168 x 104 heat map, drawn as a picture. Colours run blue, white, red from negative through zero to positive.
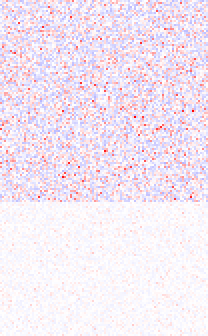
A horizontal seam about 60% of the way down splits the table, and the bottom part is calmer. On average the colour sits 50% of the way up the scale. There are no regular stripes. The texture is fine-grained noise.
